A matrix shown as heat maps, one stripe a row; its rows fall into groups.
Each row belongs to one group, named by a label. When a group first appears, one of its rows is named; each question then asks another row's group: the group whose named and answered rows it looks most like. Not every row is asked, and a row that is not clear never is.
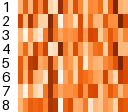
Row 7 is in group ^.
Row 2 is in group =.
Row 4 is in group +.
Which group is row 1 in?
+
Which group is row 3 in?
^
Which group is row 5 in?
=
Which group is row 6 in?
=
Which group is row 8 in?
=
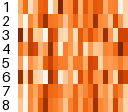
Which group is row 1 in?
+
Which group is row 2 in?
^
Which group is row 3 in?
=
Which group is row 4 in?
=
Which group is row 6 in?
=
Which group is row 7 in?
^
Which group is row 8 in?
^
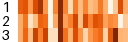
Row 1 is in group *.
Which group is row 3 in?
+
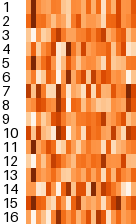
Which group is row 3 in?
^
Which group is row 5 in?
*
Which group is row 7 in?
=
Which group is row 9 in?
^
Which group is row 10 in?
=
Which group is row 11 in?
*
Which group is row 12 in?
^
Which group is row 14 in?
+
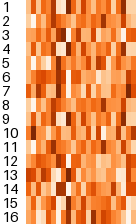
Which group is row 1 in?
+
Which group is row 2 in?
^
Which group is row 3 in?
=
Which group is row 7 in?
=
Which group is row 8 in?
^
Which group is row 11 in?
^
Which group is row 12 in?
=
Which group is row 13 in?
*
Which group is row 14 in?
=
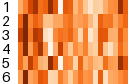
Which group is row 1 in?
=
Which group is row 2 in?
*
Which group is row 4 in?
*
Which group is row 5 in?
=
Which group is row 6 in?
*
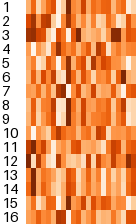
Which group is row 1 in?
+
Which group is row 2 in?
*
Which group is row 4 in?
^
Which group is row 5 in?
+
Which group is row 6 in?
+
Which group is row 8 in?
+
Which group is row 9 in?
+
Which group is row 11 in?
*
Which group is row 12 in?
=
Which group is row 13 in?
*
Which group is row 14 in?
*
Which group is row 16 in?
=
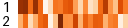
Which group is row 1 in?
*
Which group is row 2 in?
+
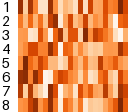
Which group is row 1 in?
=
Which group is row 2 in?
=
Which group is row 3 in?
+
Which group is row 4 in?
=
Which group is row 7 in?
=
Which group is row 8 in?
=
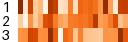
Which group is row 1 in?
=
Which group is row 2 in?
^
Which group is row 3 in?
=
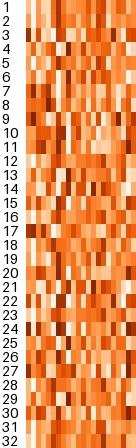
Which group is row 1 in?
^
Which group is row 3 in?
=
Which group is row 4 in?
+
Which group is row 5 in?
^
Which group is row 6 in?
+
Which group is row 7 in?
*
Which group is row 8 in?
*
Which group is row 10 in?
=
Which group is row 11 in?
=
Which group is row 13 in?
+
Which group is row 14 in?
+
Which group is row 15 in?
=
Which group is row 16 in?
^
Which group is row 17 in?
*
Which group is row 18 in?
^
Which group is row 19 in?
^
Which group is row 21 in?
+
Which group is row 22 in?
=
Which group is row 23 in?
^
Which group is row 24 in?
=
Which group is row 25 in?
+
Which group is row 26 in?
=
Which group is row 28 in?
^
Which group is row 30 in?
=
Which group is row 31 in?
^
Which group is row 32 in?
^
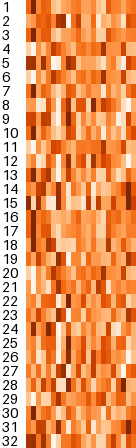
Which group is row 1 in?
*
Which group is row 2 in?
=
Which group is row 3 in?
*
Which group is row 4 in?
^
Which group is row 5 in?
*
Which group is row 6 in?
^
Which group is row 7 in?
*
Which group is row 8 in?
+
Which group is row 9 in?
*
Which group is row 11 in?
^
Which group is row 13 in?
*
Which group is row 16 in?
*
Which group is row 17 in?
*
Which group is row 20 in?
^
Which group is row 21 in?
^
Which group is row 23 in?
=
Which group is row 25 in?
+
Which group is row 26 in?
+
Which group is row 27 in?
=
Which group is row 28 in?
+
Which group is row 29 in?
^
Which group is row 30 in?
*
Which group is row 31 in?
=
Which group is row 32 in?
*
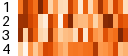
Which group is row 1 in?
*
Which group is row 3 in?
=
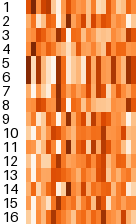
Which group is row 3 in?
=
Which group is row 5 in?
=
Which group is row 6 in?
=
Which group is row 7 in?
^
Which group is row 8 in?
=
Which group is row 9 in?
+
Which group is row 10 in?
^
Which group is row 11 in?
+
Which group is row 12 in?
^
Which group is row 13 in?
^
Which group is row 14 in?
+
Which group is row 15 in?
^
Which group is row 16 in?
^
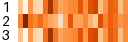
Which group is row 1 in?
^
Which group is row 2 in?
*
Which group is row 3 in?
^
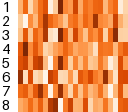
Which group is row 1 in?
+
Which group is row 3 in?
+
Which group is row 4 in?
*
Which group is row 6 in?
=
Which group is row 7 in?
*
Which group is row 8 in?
=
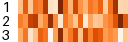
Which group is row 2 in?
=
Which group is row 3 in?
+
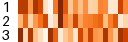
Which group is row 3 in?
=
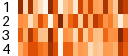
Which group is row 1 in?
=
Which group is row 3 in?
=
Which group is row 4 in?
=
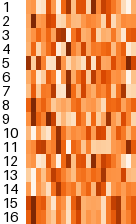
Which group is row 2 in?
*
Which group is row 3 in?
=
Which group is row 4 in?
+
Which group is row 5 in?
=
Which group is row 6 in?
+
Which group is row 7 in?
+
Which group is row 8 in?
*
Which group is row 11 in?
=
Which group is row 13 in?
^
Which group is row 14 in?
^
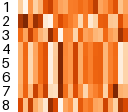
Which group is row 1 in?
^
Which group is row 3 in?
=
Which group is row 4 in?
+
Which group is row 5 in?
+
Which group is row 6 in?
+
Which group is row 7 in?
+
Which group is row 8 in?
=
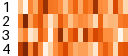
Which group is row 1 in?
^
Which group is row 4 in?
*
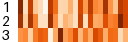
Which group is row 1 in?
=
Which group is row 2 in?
=
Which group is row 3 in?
+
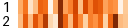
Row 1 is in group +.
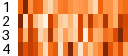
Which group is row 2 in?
=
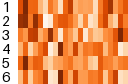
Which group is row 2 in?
*
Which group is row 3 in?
=
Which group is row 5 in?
*
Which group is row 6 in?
+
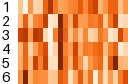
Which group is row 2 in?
+
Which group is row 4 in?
+
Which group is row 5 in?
+
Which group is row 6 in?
*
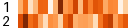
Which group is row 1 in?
+
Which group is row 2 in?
*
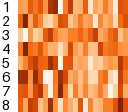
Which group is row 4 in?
*
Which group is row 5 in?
=
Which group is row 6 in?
*
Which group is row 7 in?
*
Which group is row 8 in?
=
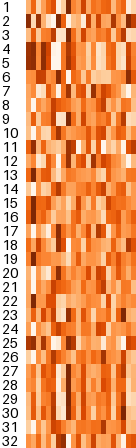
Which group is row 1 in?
+
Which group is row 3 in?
+
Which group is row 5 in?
*
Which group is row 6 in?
=
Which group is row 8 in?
^
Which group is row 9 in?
+
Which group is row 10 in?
^
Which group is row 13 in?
*
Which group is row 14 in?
^
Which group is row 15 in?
*
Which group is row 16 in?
*
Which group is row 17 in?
^
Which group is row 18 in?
=
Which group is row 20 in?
^
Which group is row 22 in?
*
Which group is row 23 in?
+
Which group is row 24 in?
^
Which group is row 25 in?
*
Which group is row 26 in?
^
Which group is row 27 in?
+
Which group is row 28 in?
+
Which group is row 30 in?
+
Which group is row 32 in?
=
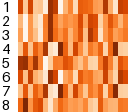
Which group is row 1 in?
=
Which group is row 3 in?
^
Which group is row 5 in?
*
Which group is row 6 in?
=
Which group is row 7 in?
+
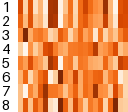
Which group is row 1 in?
=
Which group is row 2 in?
=
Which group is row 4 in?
^
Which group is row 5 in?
=
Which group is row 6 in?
+
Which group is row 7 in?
^
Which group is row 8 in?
+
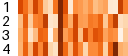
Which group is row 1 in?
*
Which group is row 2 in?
+
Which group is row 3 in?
+
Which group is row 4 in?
+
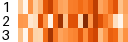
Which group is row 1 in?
^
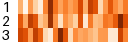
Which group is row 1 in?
^
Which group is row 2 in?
=
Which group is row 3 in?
*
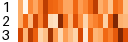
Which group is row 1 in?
^
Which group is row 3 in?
=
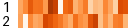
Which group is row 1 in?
=
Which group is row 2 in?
^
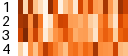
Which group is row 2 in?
*
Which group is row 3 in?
*
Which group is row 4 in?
^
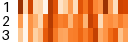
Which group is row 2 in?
^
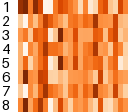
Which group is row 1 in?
*
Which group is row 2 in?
^
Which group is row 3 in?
+
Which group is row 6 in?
*
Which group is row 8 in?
*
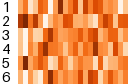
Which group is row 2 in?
*
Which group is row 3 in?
^
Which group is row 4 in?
^
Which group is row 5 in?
*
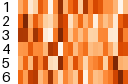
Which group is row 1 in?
+
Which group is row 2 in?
*
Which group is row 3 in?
*
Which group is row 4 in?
=
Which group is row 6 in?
=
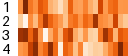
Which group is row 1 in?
*
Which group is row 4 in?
=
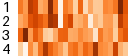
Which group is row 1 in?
=
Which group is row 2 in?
=
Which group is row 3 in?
*
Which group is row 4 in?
^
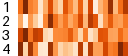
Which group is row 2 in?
^
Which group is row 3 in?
*
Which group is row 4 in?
=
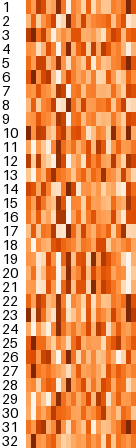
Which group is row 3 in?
*
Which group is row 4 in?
+
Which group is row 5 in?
=
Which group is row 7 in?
=
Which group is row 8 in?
+
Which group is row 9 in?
=
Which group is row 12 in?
=
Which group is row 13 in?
^
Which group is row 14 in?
*
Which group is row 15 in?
=
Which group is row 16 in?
=
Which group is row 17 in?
+
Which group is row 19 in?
+
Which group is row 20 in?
+
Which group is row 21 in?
+
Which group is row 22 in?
=
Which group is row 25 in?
*
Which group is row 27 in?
*
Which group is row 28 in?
+
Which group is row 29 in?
^
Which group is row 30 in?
^
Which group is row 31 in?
=
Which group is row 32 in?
*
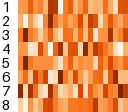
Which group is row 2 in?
^
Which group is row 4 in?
+
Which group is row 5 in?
*
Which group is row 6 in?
+
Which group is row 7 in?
=
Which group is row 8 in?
^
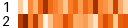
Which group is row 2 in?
*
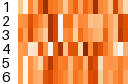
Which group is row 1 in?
^
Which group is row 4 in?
+
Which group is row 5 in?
^
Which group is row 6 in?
^
